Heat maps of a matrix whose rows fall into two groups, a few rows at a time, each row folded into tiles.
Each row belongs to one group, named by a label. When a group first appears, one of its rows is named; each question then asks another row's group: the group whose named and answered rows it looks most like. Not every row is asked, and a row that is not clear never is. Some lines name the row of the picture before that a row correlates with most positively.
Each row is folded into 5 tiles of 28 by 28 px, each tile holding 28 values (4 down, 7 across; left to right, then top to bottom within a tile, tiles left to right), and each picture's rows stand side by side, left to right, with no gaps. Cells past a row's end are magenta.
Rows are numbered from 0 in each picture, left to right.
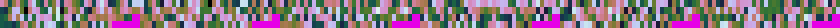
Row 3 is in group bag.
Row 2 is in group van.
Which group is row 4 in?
van
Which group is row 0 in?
van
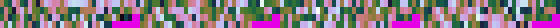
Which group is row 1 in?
van
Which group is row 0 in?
bag
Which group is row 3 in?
van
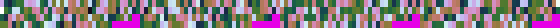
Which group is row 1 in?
van
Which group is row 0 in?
van
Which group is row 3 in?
van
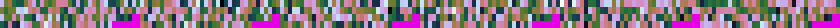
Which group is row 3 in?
van
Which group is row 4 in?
bag
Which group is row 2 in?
van
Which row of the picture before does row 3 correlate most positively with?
2
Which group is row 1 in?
van
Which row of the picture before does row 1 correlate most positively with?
0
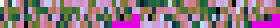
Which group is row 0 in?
bag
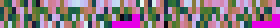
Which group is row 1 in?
bag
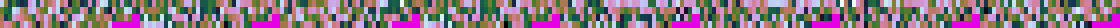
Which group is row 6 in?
bag
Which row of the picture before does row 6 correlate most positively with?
1
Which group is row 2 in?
van
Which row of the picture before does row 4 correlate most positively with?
1
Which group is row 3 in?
bag
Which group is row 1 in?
bag
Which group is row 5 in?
bag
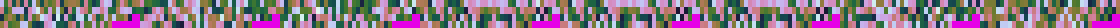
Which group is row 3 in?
bag
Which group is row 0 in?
van
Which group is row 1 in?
van
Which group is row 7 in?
van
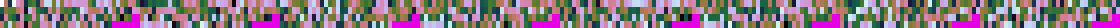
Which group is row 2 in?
van
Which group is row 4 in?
bag
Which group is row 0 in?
bag
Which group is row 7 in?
van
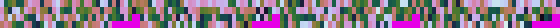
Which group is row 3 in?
bag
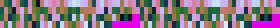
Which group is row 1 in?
bag
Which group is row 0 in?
bag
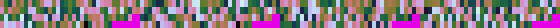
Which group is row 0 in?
bag
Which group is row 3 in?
van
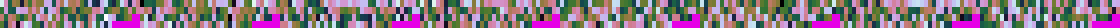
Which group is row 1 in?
bag
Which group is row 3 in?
bag
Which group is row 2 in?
bag
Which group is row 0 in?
van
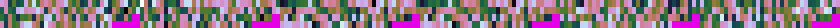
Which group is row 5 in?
van
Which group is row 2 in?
bag
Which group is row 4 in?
van
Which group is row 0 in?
van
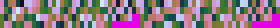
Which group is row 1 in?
van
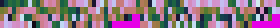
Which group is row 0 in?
bag
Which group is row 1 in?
bag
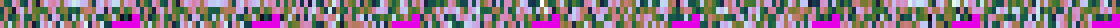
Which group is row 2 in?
van
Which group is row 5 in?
van
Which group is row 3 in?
van
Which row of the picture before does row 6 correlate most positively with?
1
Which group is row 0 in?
bag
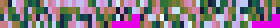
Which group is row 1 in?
van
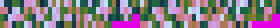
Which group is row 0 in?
van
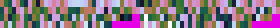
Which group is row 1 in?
bag
